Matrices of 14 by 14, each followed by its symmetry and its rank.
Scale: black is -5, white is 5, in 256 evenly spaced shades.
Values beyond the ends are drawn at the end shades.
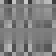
neither, rank one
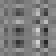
neither, rank one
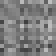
antisymmetric, rank two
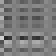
neither, rank one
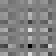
neither, rank one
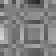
antisymmetric, rank two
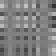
neither, rank one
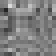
antisymmetric, rank two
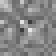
symmetric, rank three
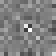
symmetric, rank three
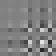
symmetric, rank one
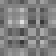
symmetric, rank one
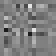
antisymmetric, rank two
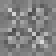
symmetric, rank three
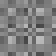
symmetric, rank one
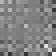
symmetric, rank three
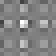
symmetric, rank one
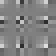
symmetric, rank one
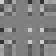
symmetric, rank one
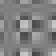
symmetric, rank one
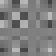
symmetric, rank one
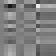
neither, rank one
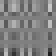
neither, rank one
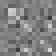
symmetric, rank three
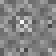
symmetric, rank three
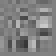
antisymmetric, rank two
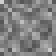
symmetric, rank three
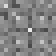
symmetric, rank three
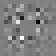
antisymmetric, rank two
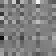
antisymmetric, rank two
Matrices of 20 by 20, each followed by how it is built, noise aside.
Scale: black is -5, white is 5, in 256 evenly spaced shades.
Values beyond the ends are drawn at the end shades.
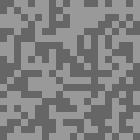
noise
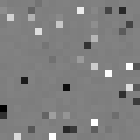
sparse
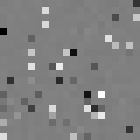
sparse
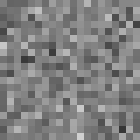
noise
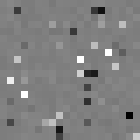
sparse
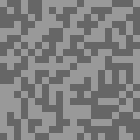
noise
